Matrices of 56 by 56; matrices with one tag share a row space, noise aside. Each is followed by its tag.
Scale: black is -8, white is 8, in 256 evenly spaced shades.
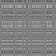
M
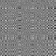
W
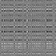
M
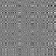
W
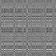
M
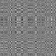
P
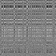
M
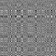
P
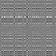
M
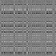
M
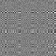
W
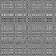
M
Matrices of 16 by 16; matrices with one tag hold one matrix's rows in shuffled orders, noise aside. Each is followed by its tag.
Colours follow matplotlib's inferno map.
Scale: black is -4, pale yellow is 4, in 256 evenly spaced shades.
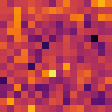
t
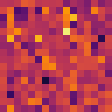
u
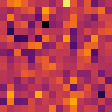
u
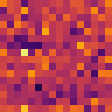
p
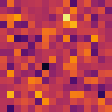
u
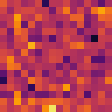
t
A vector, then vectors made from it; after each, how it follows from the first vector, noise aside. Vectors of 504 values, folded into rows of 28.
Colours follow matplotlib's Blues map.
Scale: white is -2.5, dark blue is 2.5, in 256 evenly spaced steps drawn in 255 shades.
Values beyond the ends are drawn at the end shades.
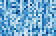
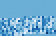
partly zeroed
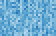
shrunk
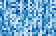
copied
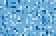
partly zeroed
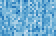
shrunk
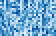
copied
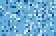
partly zeroed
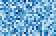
sign-scrambled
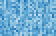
shrunk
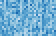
shrunk
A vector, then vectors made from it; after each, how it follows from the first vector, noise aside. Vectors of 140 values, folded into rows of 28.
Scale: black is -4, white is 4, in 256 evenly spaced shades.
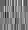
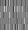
partly zeroed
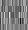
wrapped around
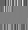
partly zeroed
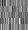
wrapped around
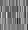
wrapped around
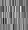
wrapped around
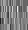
wrapped around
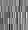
wrapped around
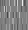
partly zeroed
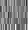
wrapped around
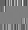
partly zeroed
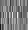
wrapped around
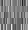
wrapped around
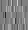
partly zeroed
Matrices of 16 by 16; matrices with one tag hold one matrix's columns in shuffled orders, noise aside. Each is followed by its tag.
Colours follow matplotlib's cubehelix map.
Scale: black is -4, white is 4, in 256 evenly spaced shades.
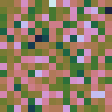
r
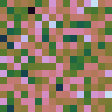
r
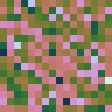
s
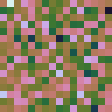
r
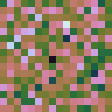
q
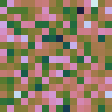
r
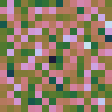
q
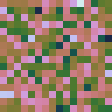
r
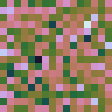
q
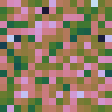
r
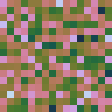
r
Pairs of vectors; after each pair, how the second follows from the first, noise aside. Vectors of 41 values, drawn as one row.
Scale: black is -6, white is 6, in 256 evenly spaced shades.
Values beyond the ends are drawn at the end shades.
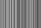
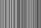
copied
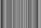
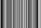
scaled up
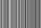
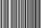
scaled up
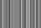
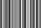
scaled up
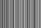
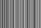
copied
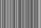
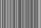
copied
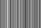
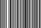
scaled up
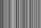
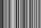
scaled up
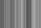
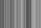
copied
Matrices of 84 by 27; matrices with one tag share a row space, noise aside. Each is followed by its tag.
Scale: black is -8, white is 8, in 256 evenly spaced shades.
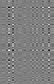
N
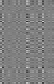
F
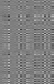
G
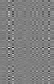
N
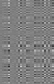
G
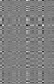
F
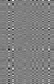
N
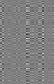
F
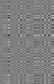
G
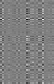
F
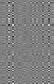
N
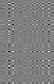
N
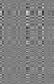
F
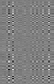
N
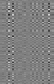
N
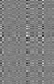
F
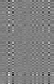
N
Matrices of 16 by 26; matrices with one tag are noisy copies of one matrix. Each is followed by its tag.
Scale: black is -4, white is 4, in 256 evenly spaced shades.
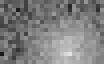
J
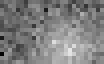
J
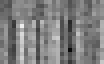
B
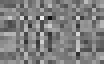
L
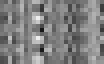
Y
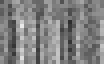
B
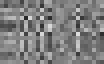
L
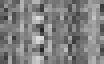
Y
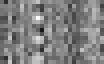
Y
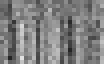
B
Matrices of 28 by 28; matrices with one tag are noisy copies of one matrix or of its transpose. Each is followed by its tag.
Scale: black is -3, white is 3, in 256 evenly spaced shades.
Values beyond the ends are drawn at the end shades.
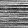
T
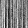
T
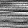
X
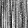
X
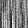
X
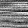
X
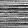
T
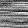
X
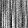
X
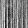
T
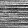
T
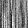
X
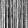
T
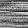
X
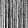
T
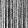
T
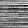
T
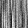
X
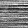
T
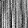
X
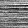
T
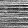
T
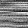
X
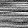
X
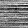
T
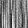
X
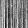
T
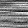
X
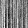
T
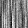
X
